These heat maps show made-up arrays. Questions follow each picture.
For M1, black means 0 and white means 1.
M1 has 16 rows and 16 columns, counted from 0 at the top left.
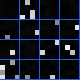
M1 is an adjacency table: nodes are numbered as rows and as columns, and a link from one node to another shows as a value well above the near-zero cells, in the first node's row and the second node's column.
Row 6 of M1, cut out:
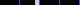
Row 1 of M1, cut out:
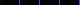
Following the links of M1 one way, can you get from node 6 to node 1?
yes
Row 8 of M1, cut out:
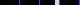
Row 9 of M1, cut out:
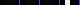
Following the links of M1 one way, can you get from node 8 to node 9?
no
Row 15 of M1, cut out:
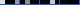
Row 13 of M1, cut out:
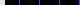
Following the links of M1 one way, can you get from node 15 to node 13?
no
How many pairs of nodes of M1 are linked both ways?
1
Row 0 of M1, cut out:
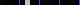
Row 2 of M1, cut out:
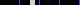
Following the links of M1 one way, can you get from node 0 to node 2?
yes
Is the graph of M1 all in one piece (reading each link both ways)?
yes
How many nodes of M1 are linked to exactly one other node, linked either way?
3
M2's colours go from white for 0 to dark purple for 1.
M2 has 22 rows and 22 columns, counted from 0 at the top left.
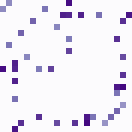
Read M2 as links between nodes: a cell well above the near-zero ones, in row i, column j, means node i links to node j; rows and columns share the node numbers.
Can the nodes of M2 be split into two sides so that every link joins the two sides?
yes
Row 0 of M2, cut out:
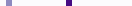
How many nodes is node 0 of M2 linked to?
2
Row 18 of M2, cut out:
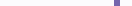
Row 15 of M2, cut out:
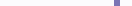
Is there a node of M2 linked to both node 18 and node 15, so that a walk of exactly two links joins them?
yes
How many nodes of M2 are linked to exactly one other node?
12
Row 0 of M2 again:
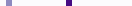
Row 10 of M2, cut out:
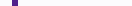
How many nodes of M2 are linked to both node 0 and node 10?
0
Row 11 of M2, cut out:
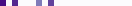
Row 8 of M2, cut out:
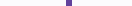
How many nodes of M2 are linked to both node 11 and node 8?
0
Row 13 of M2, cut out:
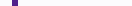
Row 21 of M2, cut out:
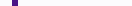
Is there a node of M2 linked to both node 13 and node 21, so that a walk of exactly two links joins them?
yes
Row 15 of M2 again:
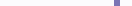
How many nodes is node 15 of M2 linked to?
1
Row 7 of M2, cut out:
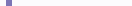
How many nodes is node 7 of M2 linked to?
1
